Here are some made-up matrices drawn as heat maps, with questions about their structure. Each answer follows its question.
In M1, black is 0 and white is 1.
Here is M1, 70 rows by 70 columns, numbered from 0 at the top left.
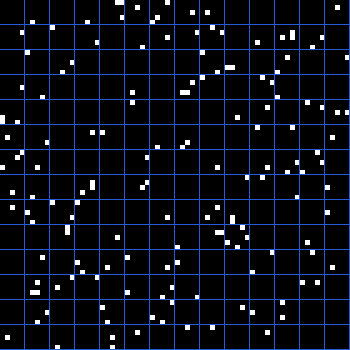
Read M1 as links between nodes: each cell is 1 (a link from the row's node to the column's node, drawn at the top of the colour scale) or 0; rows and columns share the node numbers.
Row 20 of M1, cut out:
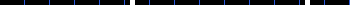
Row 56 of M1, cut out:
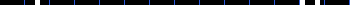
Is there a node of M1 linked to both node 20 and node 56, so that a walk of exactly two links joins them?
no
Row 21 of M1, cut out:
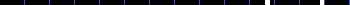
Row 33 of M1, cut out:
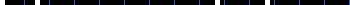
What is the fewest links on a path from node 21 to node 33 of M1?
2
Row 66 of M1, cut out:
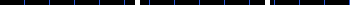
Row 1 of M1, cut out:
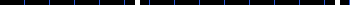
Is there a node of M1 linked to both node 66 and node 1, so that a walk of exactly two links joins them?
yes
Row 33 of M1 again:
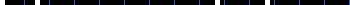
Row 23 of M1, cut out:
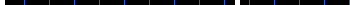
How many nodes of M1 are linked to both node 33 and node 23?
1
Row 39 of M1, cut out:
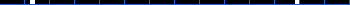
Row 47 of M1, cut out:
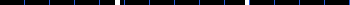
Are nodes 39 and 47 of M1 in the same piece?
yes
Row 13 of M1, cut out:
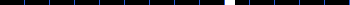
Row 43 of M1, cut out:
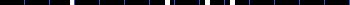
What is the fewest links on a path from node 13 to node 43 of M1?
2
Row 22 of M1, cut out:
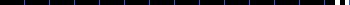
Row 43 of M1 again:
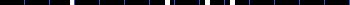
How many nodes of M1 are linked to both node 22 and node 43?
0
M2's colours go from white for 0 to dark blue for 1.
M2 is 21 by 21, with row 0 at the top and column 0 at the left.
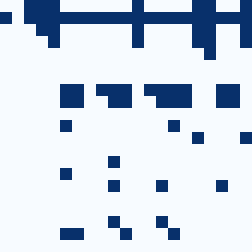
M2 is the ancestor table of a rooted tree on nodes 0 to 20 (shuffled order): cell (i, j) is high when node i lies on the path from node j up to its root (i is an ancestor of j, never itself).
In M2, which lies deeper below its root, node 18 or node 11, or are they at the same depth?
the same depth
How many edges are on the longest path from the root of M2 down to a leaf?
6
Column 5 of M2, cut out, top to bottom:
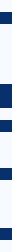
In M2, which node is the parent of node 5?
14
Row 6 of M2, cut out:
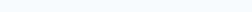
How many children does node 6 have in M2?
0
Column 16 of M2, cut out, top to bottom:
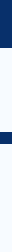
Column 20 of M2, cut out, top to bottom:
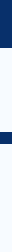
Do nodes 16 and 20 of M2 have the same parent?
yes
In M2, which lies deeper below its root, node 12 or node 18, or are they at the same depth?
node 18
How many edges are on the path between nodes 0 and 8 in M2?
3
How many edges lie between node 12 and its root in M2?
2
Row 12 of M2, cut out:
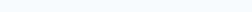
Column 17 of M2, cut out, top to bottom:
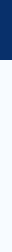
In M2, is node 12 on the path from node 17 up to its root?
no
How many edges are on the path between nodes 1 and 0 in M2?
1
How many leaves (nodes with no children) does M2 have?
7
